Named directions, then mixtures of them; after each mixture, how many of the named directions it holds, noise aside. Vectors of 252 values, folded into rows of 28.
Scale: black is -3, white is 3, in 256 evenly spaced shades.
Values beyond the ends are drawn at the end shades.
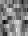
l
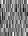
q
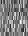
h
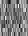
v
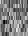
three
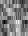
one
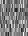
three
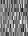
one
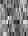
three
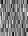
one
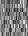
two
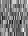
three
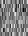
three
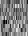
three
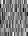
one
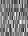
one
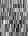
three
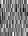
one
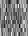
one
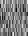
one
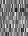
two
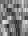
one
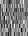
three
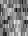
two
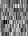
three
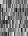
three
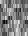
three
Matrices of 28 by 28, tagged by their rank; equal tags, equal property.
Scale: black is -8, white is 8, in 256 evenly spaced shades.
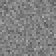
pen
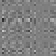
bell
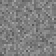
pen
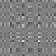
bell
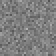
pen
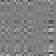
bell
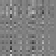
bell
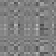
bell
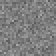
pen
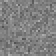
pen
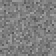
pen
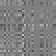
bell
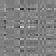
bell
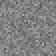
pen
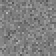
pen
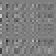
bell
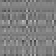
bell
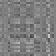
bell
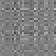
bell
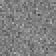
pen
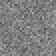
pen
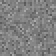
pen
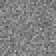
pen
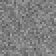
pen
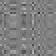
bell
